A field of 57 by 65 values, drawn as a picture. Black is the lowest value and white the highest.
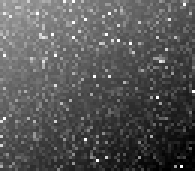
Ninth with the lowest average: bottom right. Stripes: none. Grain: fine. Slope: up to the top left.
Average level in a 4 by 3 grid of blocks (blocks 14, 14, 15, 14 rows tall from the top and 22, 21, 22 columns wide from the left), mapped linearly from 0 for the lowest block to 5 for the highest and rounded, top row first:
543
432
321
210
